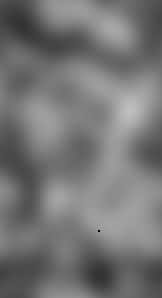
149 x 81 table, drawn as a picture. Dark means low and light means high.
The texture varies smoothly and slowly. There are no regular stripes. One lone cell stands out, far lower than its neighbours. No single row or column stands out from its neighbours. The middle right is the ninth with the highest average.
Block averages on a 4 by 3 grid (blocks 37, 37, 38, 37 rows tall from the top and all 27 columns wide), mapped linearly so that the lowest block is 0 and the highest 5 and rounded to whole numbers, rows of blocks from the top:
0 3 2 | 3 4 5 | 1 4 4 | 1 2 2
